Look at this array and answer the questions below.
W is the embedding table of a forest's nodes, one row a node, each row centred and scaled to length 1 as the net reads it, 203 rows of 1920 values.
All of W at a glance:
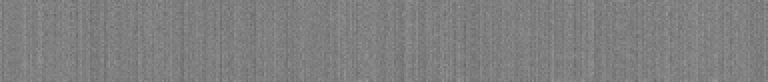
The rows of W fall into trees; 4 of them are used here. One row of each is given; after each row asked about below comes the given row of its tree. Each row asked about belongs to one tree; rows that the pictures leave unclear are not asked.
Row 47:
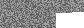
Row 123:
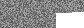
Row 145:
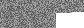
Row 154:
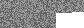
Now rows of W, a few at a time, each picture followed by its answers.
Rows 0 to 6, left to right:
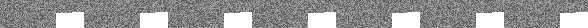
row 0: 145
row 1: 123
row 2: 145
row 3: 145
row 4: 123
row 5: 154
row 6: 123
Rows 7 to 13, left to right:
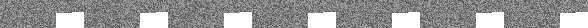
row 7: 154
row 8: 145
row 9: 47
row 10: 47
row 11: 154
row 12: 154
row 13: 154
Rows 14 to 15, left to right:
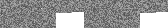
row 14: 47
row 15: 145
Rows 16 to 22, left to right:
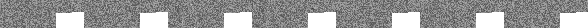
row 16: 47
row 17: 123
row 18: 145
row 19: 145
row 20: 154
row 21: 145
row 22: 154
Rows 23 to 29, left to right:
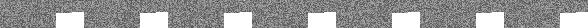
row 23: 47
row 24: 154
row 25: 47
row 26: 154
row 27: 123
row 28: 47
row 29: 145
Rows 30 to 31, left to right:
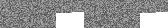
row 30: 47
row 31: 123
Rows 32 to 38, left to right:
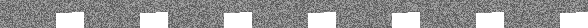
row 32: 123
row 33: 47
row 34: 47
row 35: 123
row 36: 47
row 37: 123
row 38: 123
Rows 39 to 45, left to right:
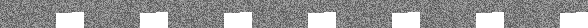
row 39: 123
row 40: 154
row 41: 123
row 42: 145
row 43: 123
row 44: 145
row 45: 145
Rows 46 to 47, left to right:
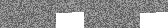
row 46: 123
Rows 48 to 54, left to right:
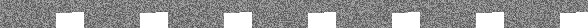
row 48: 47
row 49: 47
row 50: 47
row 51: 154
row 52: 123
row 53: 154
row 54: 154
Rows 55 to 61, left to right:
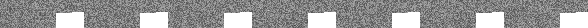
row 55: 145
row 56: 47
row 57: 145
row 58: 154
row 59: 123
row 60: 154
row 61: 145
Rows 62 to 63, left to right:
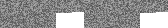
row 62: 123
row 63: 123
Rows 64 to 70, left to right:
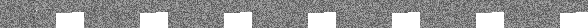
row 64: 145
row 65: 145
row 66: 154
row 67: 154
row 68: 154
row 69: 123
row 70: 123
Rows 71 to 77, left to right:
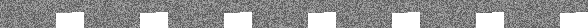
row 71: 145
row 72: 123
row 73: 123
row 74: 154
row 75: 123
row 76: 154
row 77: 47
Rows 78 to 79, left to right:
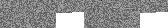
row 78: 154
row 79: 145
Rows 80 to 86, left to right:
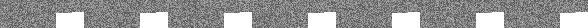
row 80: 123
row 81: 154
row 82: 47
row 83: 123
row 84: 47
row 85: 123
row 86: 123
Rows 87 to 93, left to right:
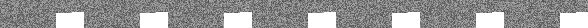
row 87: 123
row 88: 47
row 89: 47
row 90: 123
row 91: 47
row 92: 145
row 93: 154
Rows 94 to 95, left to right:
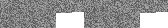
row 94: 145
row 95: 145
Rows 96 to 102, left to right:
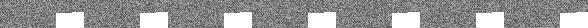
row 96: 154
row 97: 47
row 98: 47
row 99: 154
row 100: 47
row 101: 123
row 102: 145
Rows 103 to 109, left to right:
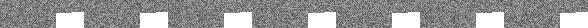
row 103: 123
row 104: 154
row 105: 145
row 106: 145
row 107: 154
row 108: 145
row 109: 123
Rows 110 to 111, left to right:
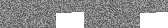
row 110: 47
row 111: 47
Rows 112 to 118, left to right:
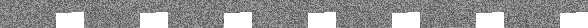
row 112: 123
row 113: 145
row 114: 154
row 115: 154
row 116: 145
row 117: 145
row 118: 47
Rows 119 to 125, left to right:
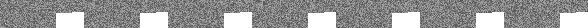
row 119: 145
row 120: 154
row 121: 47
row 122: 154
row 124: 154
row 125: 145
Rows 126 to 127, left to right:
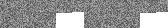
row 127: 154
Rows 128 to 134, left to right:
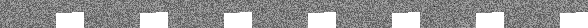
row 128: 47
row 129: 123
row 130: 123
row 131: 145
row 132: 154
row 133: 145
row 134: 47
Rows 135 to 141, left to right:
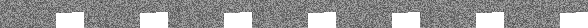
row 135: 47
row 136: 47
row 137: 145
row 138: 145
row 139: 47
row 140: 145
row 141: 47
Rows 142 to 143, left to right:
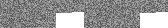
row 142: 145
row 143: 47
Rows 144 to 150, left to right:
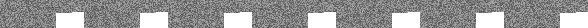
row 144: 47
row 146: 47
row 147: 47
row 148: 123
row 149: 123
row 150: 47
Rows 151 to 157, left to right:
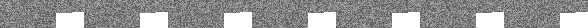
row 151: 154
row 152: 47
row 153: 123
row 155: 154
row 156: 47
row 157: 47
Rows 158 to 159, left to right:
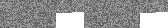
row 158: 154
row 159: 123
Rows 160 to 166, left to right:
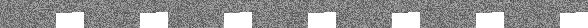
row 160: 145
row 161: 154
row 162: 145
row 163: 154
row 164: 154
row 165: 145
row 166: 47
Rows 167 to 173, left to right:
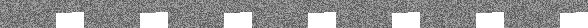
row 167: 123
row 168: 123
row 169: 154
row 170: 154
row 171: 47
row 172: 47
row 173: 145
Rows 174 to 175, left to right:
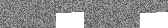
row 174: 47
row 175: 145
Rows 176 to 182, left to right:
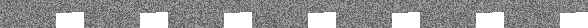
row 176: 47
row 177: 145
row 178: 154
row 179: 47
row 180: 154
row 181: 154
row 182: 47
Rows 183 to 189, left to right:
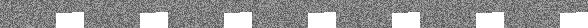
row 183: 154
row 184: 123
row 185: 154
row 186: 154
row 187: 47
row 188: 47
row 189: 145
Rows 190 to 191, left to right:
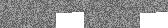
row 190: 154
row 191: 47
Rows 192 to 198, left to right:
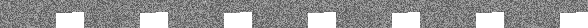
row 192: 154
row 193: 145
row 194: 123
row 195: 47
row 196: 145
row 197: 47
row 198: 154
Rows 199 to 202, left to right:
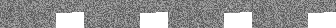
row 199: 145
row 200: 47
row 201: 145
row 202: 145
